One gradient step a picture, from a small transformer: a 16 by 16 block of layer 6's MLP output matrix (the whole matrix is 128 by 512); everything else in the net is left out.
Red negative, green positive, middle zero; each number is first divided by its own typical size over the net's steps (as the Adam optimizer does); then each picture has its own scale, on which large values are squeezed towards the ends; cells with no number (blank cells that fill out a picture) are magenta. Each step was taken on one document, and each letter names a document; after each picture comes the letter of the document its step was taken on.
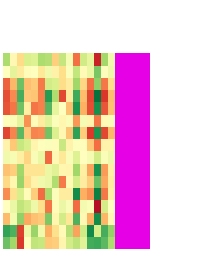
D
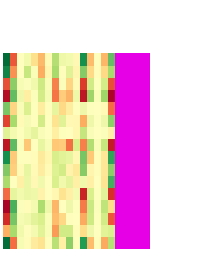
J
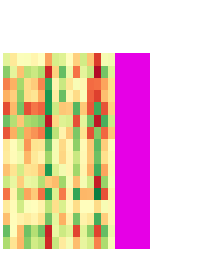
D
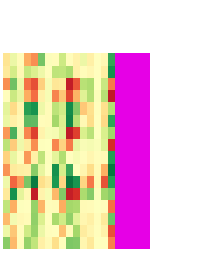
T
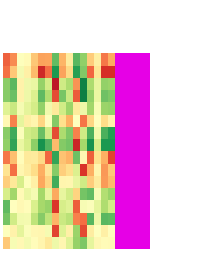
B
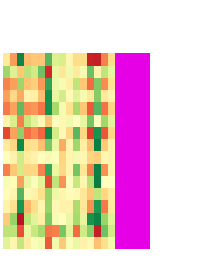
D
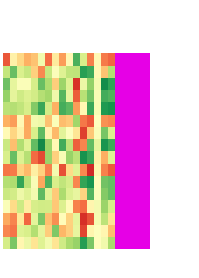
B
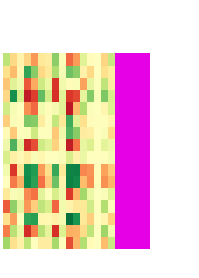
T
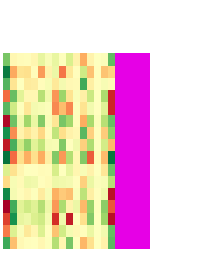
J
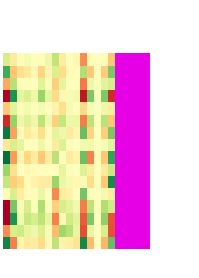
J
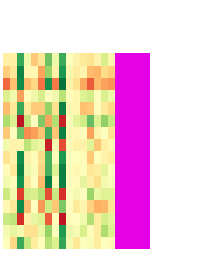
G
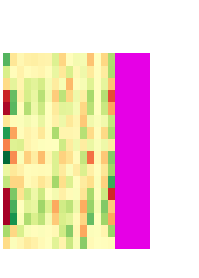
J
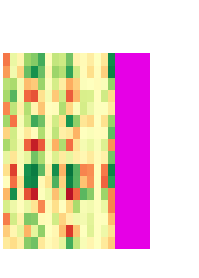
T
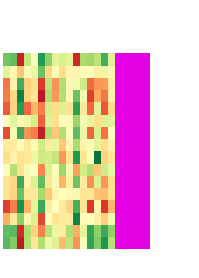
D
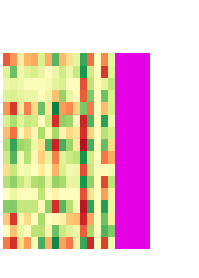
B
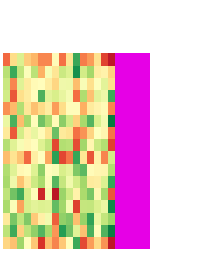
B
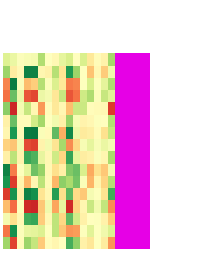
T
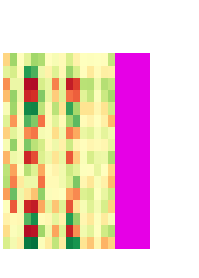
T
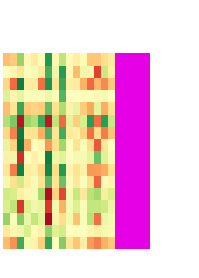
G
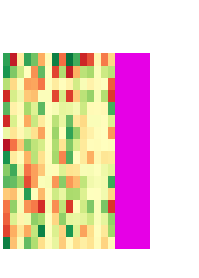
T
